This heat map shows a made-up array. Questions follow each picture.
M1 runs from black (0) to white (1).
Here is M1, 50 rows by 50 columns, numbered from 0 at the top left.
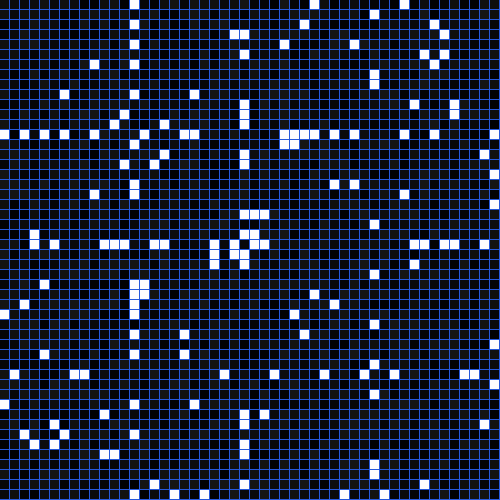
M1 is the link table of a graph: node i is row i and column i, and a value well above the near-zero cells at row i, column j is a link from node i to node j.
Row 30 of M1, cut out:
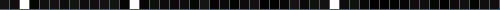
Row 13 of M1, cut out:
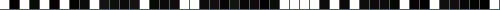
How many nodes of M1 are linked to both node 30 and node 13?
2
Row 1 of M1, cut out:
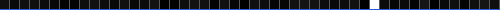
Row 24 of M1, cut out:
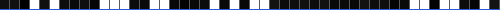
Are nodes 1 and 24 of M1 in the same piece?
no
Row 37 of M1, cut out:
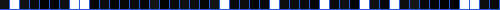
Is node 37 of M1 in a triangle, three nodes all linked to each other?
no
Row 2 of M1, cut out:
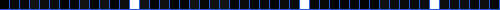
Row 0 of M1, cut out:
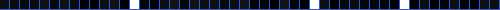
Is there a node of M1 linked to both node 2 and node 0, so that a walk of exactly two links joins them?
yes
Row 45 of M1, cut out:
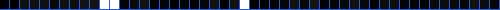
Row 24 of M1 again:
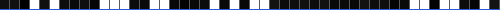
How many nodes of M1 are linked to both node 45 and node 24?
2
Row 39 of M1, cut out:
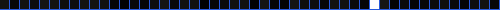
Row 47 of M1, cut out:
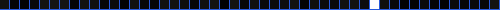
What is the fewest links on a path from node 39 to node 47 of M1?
2
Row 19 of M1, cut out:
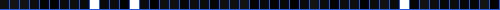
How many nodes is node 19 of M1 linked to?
3
